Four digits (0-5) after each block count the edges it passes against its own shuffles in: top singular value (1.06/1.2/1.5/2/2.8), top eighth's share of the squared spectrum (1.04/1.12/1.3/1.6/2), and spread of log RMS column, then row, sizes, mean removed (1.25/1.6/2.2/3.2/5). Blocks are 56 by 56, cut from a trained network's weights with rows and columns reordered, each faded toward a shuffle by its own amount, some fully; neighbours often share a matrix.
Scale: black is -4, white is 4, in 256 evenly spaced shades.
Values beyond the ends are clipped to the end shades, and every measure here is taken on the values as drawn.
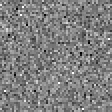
0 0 0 0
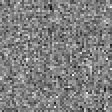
1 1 0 0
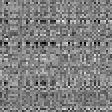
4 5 2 3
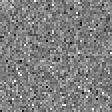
0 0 0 0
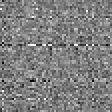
4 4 1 2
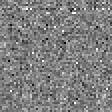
3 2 1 1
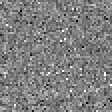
2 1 0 0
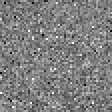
1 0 0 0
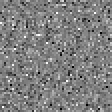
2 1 0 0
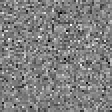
3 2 0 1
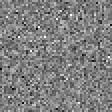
0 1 0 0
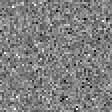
2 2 0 0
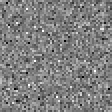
0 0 0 0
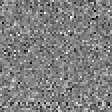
3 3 0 2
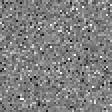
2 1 0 0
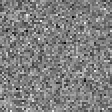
0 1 0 0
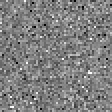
2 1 0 0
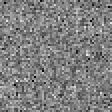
2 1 0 0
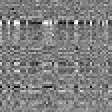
5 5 2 3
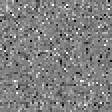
2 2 0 1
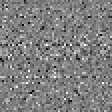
3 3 0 2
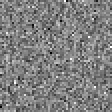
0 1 0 0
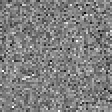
2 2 0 1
